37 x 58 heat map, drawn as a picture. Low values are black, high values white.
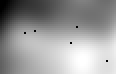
Lone odd cells: 5, each lower than its neighbours. Stripes: none. Ninth with the lowest average: top left. Slope: up to the bottom right. Ninth with the highest average: bottom right.
